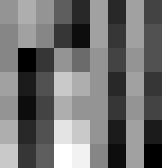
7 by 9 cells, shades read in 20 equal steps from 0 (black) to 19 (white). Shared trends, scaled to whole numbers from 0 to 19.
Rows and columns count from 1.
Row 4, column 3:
6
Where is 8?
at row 3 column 5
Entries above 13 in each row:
0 0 0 1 0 2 3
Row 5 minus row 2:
1 -11 -5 9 10 -1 0 -1 -1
